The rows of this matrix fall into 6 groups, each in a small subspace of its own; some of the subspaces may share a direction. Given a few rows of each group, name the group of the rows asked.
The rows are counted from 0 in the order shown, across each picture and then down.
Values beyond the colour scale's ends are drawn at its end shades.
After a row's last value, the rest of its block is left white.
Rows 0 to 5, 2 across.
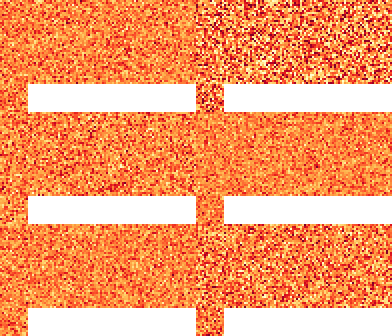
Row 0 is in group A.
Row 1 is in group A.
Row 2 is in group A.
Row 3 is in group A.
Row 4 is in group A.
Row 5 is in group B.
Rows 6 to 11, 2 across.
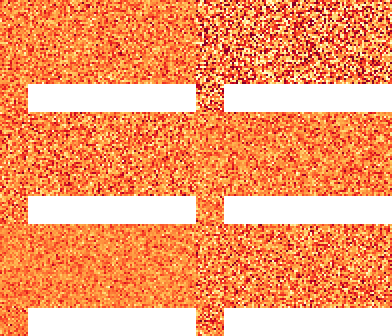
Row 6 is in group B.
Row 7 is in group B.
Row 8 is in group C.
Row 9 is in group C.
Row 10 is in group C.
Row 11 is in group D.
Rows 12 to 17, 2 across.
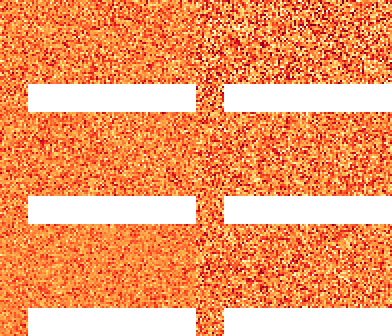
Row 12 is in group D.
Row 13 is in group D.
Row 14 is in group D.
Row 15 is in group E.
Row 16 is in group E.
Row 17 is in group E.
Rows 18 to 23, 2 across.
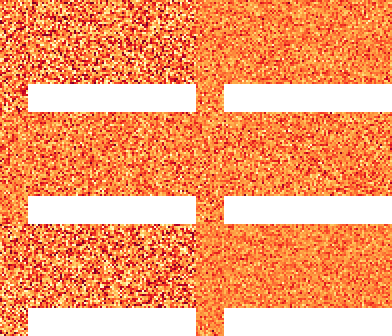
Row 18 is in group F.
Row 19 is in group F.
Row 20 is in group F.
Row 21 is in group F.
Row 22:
C
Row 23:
F
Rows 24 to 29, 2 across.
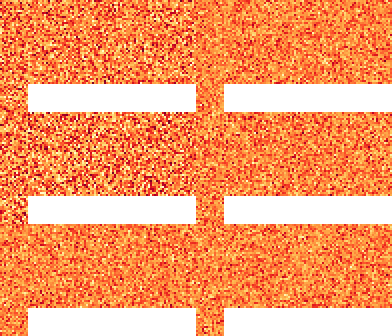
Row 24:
D
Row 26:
E
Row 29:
A
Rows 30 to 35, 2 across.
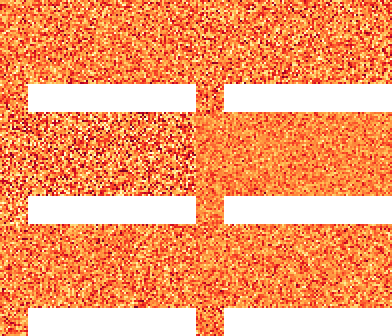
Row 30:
A
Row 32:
B
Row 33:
A
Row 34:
A
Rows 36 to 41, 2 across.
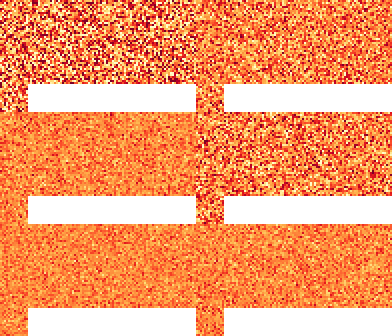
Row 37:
E
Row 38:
E
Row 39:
A
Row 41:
C
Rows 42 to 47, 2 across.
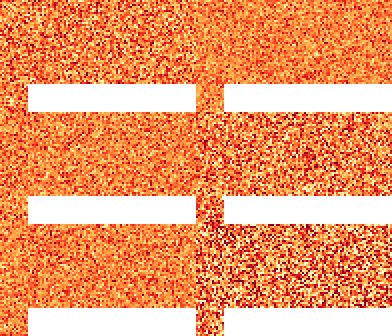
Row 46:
C
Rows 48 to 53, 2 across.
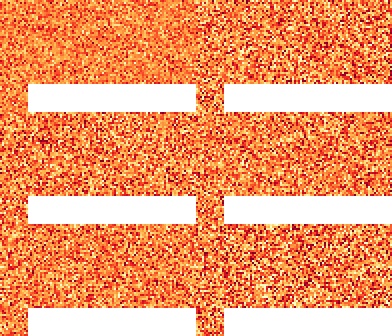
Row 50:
D
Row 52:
C
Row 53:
A
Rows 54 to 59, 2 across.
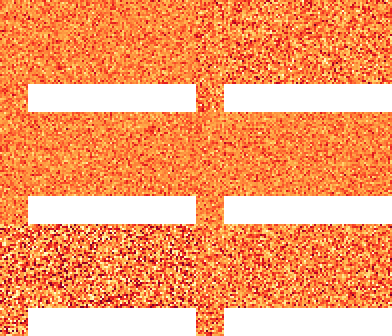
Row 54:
E
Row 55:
F
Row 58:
A
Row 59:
F
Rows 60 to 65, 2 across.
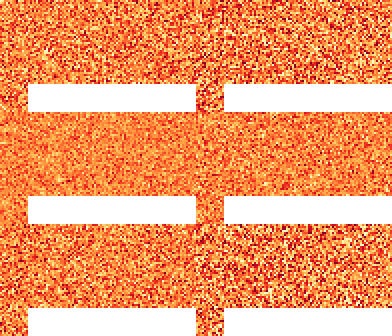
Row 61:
F
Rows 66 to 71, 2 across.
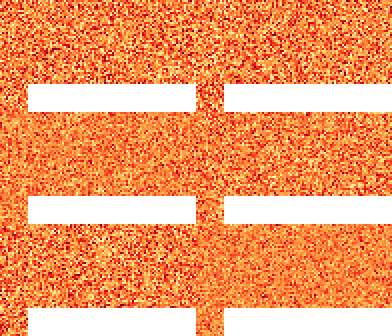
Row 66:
D
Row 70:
A
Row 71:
A
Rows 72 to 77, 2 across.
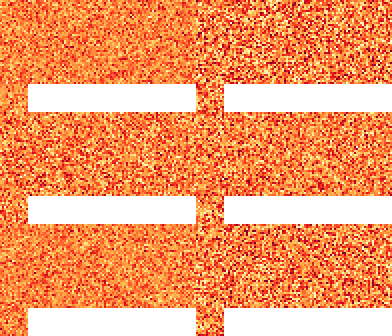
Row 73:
F
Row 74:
E
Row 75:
A
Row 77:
C
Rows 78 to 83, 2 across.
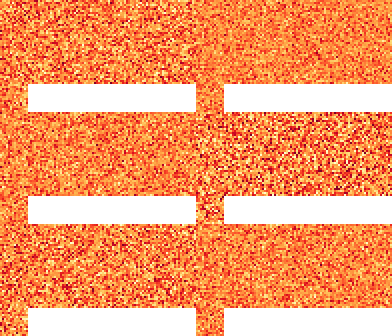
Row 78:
E
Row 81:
A
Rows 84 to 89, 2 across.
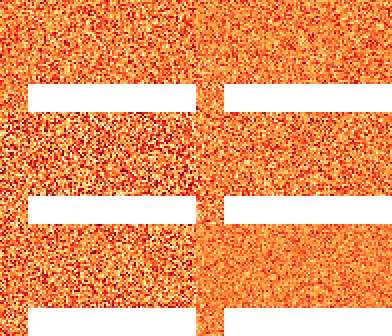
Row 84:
C
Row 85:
C
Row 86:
B
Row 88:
D
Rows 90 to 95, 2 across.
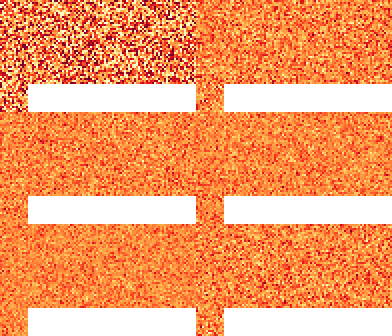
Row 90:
F
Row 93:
C
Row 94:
F
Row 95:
F
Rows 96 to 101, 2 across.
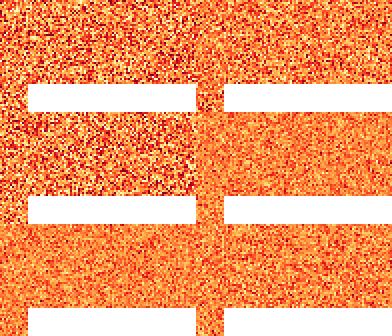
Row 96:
F
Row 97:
F
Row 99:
F
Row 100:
E
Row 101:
F
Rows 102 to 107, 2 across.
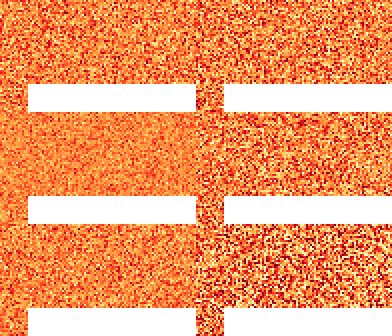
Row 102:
D
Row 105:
F
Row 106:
A
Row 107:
C
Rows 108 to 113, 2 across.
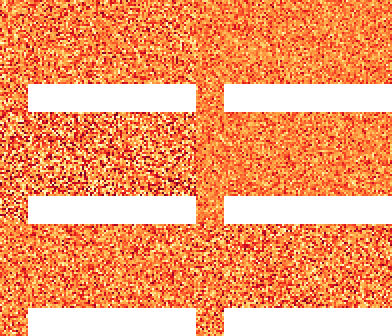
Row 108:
C
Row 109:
D
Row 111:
F
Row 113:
B
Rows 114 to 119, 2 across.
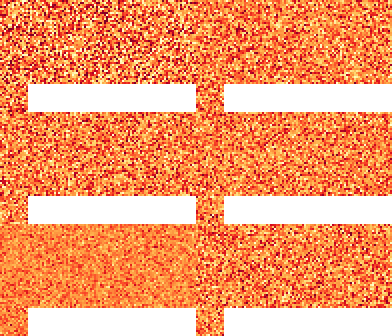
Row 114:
A
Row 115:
D
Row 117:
E
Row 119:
B
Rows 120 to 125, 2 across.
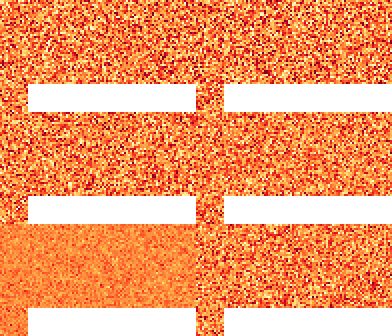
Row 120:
D
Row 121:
F
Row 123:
A
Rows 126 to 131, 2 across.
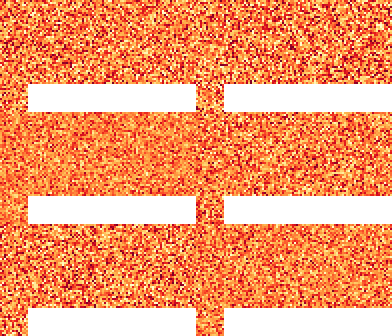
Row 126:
E
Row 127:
C
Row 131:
D
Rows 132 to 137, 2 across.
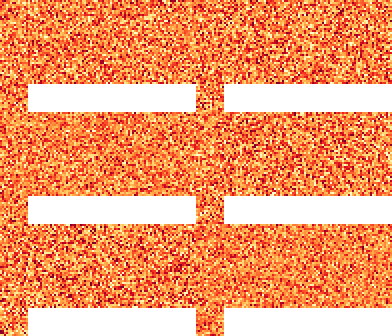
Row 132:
E
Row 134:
F
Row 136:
C
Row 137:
A
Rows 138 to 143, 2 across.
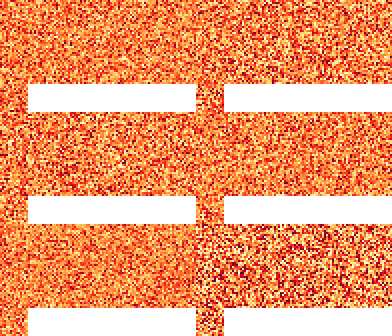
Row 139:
F
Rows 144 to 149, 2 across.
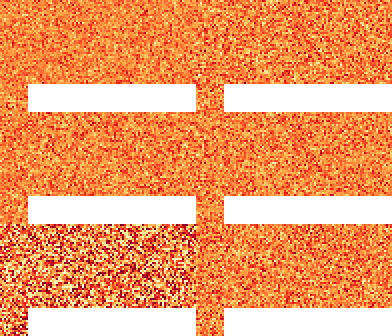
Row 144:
A
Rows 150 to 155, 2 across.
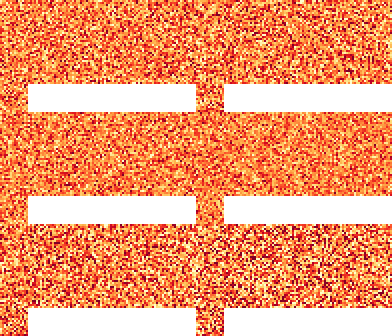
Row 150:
D
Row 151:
C
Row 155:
F
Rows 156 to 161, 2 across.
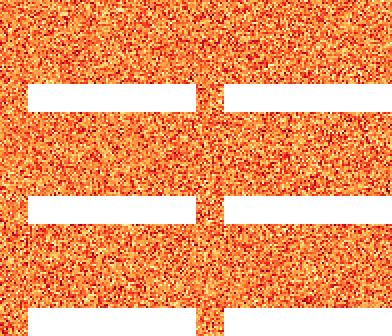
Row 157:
E
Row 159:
F
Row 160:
F
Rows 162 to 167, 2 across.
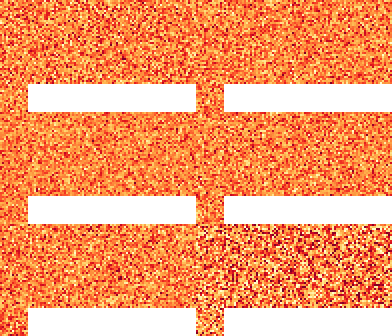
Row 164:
C
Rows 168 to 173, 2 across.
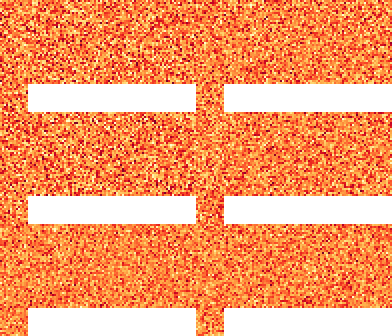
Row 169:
A
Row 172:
A
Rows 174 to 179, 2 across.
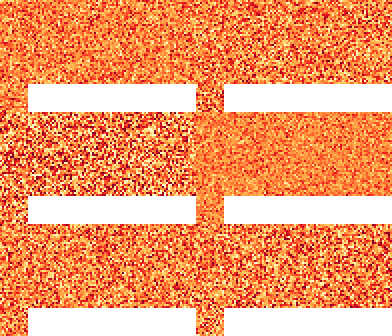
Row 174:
A
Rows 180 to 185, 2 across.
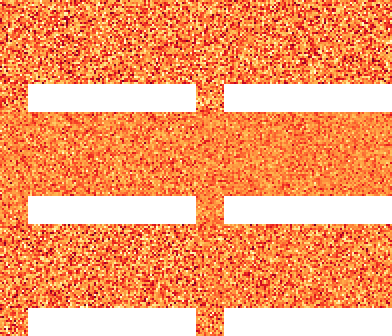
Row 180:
F
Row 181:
C
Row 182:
F
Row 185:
A
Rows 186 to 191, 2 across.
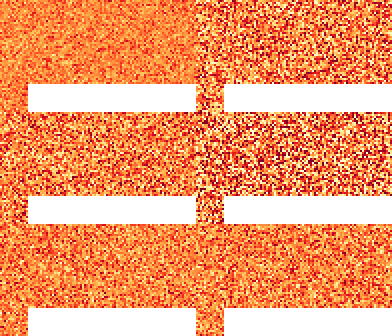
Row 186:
E
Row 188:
E
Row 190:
D
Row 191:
C
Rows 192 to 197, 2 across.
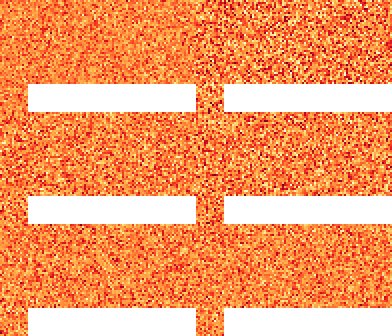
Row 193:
E
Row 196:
C
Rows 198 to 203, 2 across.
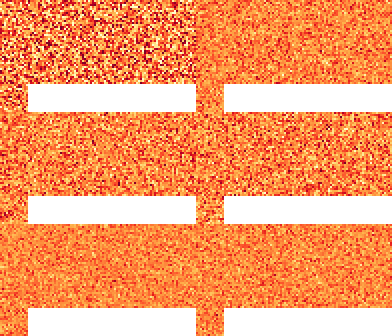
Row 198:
D
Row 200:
C
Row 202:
C
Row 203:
B
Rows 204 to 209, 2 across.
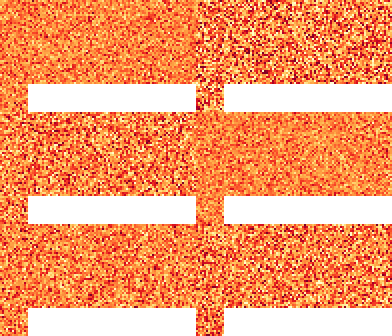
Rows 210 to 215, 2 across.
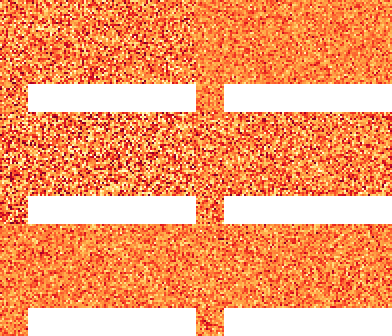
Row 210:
D
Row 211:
C
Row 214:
D
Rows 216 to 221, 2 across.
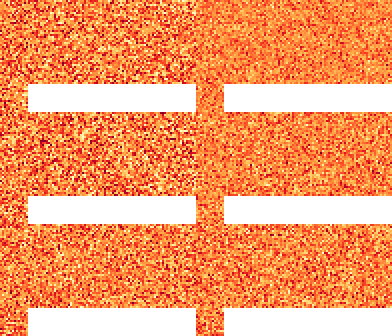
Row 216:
E
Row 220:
A
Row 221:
B
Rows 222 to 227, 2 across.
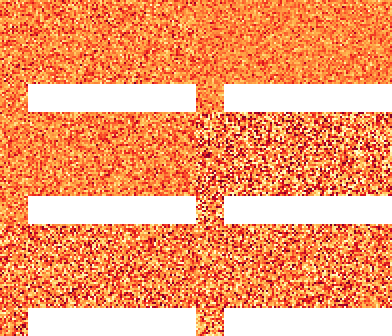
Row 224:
C
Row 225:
A
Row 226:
E
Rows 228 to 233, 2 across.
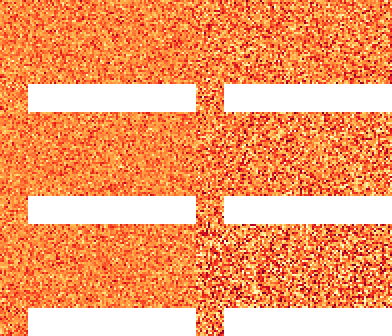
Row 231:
D
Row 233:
E
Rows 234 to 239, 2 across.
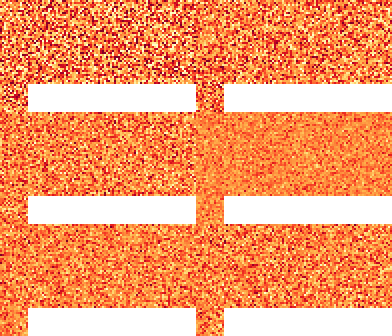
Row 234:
D
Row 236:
D
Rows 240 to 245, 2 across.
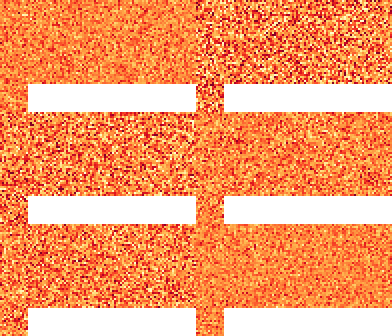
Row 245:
A
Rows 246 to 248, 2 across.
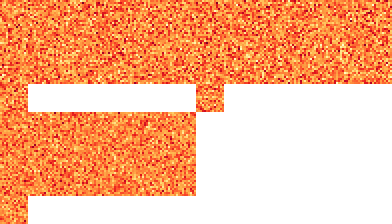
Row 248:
A
